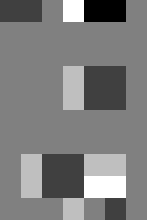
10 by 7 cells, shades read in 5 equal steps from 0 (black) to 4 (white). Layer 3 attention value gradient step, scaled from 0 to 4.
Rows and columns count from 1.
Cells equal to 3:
7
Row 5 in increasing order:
1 1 2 2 2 2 3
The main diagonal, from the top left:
1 2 2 3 1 2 2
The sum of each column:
19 21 18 23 19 18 20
